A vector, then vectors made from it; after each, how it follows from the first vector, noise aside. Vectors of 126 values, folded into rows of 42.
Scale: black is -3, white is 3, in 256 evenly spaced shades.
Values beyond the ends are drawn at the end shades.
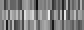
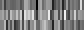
copied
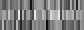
reversed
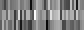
reversed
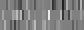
partly zeroed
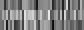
copied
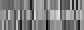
reversed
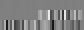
partly zeroed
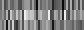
copied
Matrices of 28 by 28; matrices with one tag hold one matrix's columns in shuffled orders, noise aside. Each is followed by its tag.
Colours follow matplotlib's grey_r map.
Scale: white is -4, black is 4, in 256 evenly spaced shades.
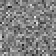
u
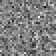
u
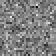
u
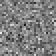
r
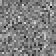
u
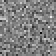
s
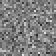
r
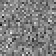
r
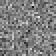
u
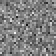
r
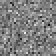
r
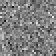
u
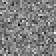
r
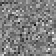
r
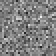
s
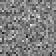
s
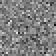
r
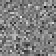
u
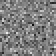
r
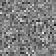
r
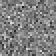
u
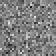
u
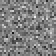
s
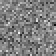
r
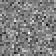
r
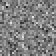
u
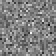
r
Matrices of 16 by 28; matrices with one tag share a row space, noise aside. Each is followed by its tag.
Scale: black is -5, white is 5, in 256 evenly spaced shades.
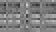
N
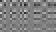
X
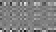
X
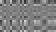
X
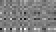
X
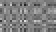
X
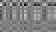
X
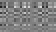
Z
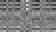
N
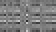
N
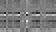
N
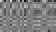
X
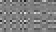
X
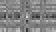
N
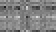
N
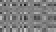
X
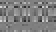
Z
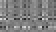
Z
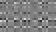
Z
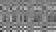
X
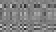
X
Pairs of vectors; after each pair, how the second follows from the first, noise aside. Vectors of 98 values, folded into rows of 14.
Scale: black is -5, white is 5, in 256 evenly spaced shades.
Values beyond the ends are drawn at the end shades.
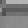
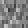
shuffled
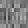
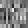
scaled up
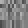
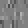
partly zeroed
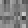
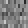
shuffled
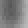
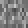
shuffled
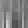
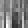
scaled up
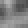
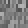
sign-scrambled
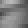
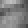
copied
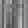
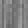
shrunk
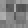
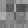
copied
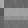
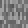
shuffled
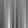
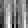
scaled up
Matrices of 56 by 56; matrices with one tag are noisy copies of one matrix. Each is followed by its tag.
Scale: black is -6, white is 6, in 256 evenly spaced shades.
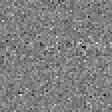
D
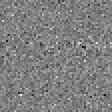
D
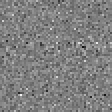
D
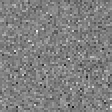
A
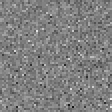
A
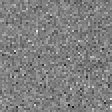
A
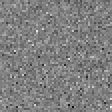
A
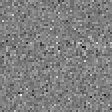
D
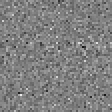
D
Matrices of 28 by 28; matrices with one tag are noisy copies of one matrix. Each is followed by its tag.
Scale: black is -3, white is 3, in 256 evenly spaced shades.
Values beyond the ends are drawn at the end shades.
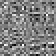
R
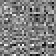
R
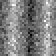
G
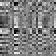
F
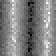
G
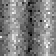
G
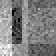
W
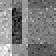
W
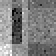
W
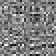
R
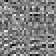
R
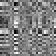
F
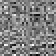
R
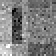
W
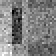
W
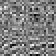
R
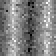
G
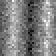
G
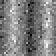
G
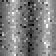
G
